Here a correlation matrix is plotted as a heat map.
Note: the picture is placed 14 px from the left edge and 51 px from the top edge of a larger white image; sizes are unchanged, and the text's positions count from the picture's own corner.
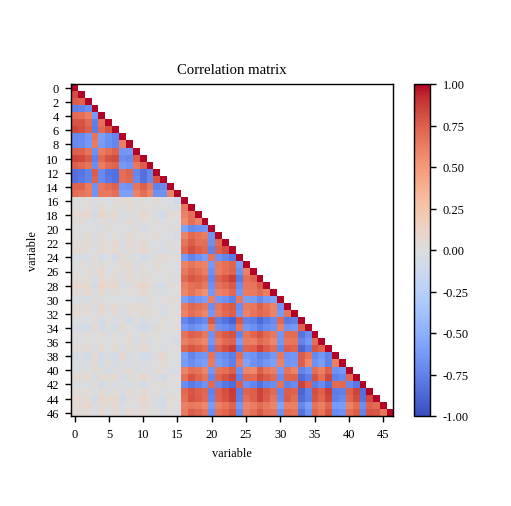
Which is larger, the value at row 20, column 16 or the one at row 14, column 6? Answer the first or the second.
the second
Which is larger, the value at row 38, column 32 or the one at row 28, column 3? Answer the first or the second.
the second
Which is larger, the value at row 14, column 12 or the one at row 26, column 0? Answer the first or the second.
the second
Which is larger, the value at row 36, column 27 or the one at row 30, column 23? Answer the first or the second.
the first
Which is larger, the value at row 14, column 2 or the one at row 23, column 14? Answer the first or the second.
the first
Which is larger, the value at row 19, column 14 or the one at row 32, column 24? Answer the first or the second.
the first
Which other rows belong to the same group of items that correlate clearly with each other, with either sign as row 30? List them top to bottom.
16, 17, 18, 19, 20, 21, 22, 23, 24, 25, 26, 27, 28, 29, 31, 32, 33, 34, 35, 36, 37, 38, 39, 40, 41, 42, 43, 44, 45, 46
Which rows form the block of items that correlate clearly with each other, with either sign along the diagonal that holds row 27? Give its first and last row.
16 to 46
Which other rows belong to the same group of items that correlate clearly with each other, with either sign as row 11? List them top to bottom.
0, 1, 2, 3, 4, 5, 6, 7, 8, 9, 10, 12, 13, 14, 15
